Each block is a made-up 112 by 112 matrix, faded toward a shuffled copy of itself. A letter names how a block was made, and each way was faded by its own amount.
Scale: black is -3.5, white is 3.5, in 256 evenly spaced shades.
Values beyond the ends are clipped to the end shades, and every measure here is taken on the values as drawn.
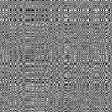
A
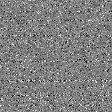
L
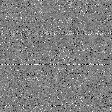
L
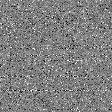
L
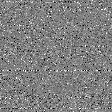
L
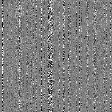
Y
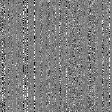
Y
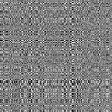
A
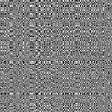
A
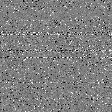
L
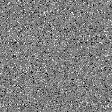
L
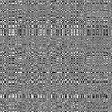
A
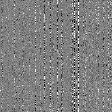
Y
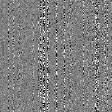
Y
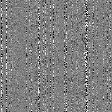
Y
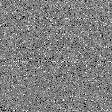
L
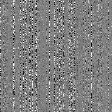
Y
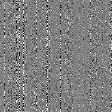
Y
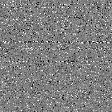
L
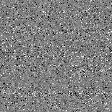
L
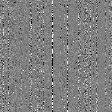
Y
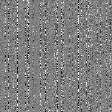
Y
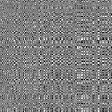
A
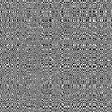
A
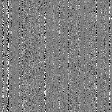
Y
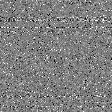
L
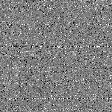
L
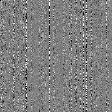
Y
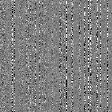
Y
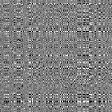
A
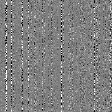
Y
